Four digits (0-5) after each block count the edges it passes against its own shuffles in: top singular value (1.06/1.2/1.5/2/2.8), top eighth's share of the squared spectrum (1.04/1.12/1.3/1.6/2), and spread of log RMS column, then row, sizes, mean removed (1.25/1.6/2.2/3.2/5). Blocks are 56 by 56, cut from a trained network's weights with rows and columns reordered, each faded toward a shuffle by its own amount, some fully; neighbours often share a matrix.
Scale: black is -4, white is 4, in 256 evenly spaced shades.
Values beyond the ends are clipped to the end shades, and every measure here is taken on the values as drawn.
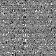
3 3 2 0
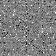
2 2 1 0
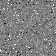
0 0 0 0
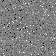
0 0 0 0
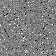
0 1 0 0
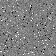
0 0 0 0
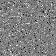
0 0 0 0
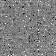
1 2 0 0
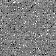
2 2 1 0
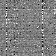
3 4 2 0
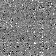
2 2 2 0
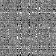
3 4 3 1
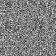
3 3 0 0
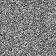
0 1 0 0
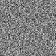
3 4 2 0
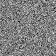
2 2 0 0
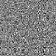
3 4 2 2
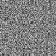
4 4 2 0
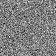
0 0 0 0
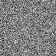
2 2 0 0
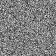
1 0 0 0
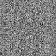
3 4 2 0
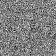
2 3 0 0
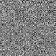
3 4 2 2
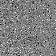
1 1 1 0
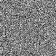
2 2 1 0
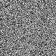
1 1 0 0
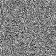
2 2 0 0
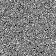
1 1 0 0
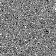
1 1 0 0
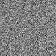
3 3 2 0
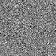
3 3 1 1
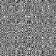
4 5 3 2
